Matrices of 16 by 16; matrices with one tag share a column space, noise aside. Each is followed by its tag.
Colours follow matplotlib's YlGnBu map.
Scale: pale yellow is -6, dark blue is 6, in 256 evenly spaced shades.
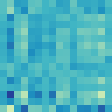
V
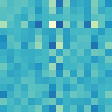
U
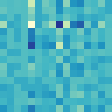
U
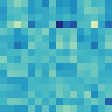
U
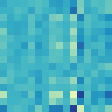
V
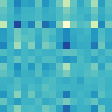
U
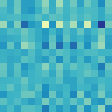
U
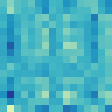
V
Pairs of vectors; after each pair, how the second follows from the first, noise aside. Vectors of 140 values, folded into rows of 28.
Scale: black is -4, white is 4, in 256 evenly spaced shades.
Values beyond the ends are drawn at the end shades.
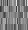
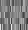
reversed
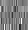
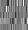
reversed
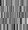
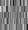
reversed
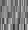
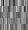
reversed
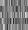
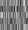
reversed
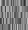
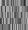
copied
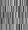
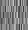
copied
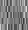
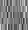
copied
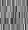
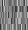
reversed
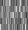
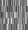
reversed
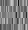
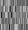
reversed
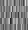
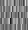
copied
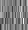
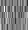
reversed
